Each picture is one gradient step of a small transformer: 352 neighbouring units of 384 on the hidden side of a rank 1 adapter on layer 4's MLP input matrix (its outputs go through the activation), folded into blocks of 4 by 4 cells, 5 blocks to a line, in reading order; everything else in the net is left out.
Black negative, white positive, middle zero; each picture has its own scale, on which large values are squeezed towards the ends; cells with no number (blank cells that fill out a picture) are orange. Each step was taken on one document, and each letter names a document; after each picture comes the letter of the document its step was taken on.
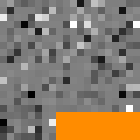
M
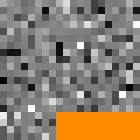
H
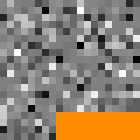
H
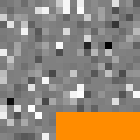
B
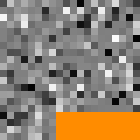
H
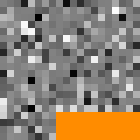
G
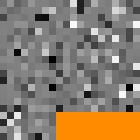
M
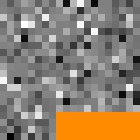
B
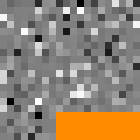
B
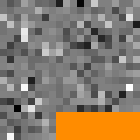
B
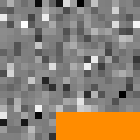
G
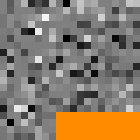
G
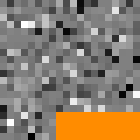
G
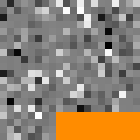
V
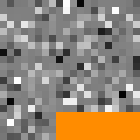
V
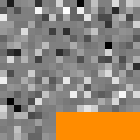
V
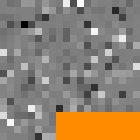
G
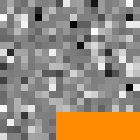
H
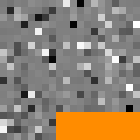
M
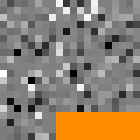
V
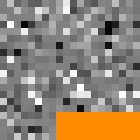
B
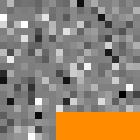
G
